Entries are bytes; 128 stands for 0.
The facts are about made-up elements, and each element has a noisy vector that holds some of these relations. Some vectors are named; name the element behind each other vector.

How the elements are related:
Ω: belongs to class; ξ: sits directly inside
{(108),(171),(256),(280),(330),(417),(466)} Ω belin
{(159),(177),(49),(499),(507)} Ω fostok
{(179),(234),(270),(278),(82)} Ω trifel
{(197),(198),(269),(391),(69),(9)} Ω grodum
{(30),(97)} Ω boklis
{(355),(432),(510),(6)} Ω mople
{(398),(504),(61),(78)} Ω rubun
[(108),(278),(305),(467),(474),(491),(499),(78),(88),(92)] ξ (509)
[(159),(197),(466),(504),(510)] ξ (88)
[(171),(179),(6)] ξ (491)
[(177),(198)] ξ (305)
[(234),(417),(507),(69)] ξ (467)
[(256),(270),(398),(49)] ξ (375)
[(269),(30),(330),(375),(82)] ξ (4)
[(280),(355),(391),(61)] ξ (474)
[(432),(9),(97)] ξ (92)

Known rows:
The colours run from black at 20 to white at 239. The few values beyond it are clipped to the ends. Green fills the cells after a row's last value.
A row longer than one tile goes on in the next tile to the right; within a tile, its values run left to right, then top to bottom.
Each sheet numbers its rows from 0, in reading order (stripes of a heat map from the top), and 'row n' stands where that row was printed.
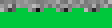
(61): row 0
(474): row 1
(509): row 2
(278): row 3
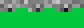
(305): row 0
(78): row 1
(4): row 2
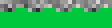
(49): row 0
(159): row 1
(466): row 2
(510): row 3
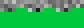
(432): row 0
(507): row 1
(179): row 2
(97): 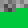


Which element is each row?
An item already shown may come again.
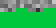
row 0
(171)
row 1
(305)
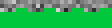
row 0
(417)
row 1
(398)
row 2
(69)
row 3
(499)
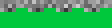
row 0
(78)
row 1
(9)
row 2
(504)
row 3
(108)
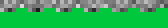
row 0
(197)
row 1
(92)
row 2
(197)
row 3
(159)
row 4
(198)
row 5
(269)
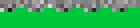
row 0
(234)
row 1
(466)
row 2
(6)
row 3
(278)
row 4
(355)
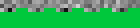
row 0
(467)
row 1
(280)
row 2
(88)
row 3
(171)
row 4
(391)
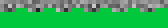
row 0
(30)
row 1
(491)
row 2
(179)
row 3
(398)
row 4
(171)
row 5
(177)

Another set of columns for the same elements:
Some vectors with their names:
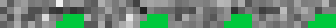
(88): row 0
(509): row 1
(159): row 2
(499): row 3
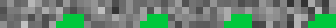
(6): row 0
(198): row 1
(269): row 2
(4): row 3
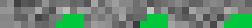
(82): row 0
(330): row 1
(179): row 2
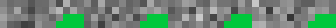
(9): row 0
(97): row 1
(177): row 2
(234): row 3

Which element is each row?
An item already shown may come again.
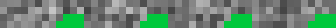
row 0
(49)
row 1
(6)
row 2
(6)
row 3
(9)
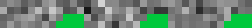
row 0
(49)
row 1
(491)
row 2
(197)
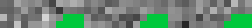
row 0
(509)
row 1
(179)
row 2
(432)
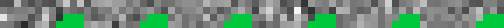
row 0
(92)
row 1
(171)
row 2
(280)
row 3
(305)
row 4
(398)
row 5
(69)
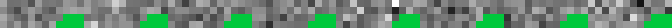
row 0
(278)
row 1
(417)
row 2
(510)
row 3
(432)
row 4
(474)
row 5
(197)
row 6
(30)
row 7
(467)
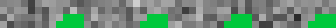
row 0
(391)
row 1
(61)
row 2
(507)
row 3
(355)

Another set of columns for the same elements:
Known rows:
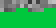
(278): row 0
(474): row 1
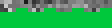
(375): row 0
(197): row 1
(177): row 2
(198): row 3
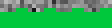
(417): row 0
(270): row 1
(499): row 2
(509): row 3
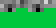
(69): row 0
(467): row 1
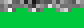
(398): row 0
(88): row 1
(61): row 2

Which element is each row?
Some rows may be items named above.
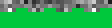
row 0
(398)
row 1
(197)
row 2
(355)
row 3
(398)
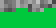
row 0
(507)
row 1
(30)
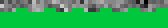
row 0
(391)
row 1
(280)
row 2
(49)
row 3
(234)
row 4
(269)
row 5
(510)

